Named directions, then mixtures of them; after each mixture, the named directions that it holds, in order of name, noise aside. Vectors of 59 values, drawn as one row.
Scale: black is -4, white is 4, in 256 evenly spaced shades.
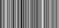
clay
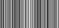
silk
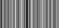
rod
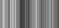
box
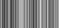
box, silk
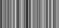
rod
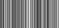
clay, silk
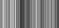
box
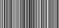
silk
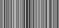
rod, silk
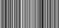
clay, silk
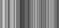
box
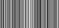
silk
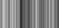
box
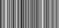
clay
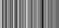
clay, rod
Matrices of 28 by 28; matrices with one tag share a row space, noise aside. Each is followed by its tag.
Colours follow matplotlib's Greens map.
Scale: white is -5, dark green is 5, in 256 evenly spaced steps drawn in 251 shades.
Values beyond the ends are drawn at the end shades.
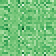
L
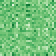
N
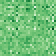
N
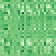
L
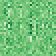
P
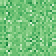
P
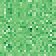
P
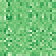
P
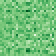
N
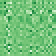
P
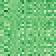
L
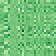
L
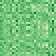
N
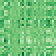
L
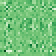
P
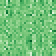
P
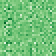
P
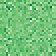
P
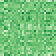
L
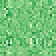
P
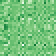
L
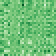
L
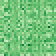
L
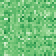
L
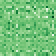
N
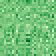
N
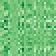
L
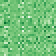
L
